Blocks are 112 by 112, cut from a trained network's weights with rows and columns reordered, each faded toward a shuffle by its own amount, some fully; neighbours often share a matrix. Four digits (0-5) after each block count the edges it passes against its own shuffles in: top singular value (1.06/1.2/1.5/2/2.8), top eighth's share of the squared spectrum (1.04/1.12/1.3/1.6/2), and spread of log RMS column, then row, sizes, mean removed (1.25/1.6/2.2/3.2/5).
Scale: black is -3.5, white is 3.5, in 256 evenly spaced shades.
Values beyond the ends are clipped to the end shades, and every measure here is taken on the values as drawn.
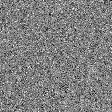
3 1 0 0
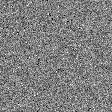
0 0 0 0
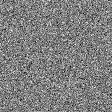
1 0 0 0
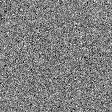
0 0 0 0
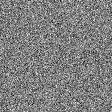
2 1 0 0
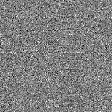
4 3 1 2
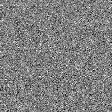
3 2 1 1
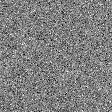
0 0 0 0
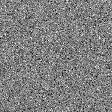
0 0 0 0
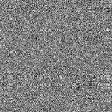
4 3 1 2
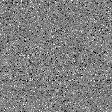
3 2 0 1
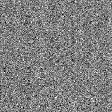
3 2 0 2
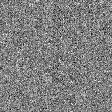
2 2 0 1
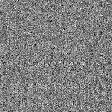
3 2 0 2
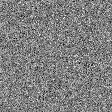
1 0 0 0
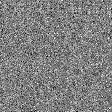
2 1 0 1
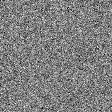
1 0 0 0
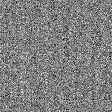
3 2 0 1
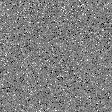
1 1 0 0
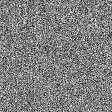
1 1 0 0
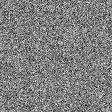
2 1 0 0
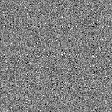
4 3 1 2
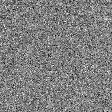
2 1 0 0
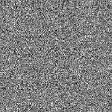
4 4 2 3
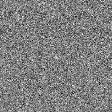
3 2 1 1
